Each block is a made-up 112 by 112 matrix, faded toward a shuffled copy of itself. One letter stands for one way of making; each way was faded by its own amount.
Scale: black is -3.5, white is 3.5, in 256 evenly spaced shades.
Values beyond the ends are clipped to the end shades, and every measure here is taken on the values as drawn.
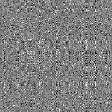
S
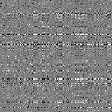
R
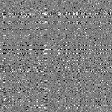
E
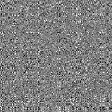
S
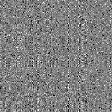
S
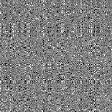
S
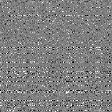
E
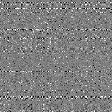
E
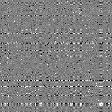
R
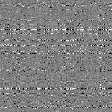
E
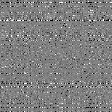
E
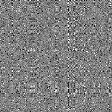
S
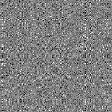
S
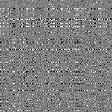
E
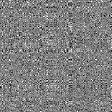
S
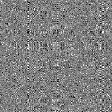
S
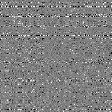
E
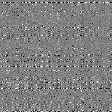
E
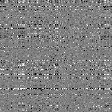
E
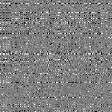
E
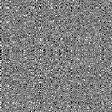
S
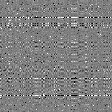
R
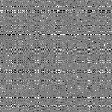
R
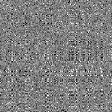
S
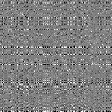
R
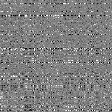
E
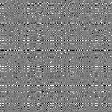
R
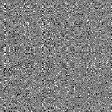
S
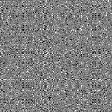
S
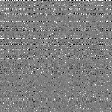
E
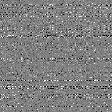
E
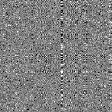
S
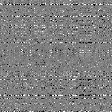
E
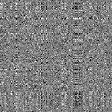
S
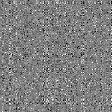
S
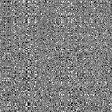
S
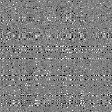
E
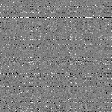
E
